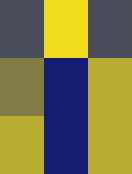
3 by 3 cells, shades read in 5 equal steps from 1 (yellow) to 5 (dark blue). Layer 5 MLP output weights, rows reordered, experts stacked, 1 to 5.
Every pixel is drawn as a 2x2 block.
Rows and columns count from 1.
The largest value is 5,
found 2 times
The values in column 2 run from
1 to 5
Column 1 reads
4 3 2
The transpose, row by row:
4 3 2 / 1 5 5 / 4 2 2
